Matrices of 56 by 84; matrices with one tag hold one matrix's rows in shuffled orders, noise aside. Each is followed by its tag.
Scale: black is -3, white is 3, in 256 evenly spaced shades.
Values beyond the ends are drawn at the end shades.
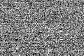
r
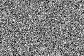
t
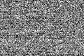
r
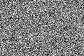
t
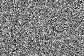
t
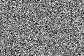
t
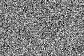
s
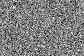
t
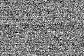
r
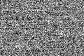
r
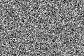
t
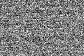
r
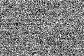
r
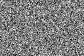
t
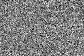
s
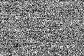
r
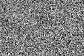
s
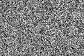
s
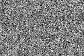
s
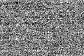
r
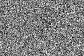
s
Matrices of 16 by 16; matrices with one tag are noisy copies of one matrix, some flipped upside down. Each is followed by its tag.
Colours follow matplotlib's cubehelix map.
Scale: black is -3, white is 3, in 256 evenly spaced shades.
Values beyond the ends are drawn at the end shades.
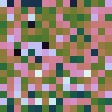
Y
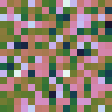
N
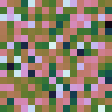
N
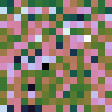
Y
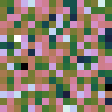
N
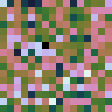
Y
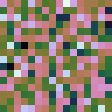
N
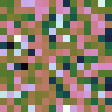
N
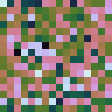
Y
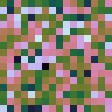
Y
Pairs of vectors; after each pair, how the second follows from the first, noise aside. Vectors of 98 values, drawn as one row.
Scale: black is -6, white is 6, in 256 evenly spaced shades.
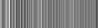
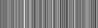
shuffled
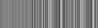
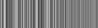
reversed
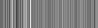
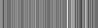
reversed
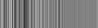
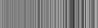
reversed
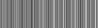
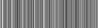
reversed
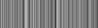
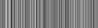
shuffled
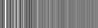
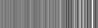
reversed
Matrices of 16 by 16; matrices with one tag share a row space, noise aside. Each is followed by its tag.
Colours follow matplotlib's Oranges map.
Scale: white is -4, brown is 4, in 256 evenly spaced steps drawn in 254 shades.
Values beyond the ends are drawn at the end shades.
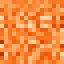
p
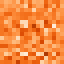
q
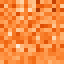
p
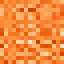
p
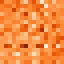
q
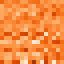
q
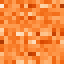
p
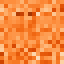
p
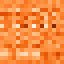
q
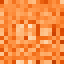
p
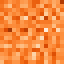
q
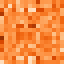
p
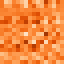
q
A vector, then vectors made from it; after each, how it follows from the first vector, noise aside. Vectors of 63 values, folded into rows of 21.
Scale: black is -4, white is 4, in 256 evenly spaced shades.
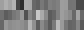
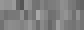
shrunk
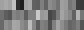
copied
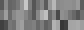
reversed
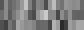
reversed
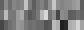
reversed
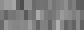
shrunk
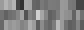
copied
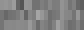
shrunk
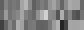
reversed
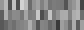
sign-scrambled
